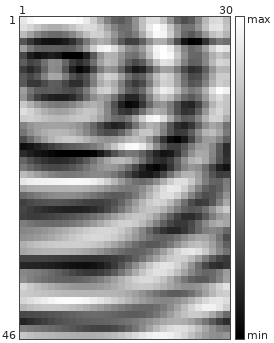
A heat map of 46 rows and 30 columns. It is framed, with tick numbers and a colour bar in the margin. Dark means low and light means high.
Mirror symmetry: none. Slope: none. Rings: centred on the top left.
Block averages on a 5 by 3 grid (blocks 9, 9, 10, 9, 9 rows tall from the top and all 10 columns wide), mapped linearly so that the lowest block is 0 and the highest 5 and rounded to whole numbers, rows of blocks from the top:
144
323
022
132
445
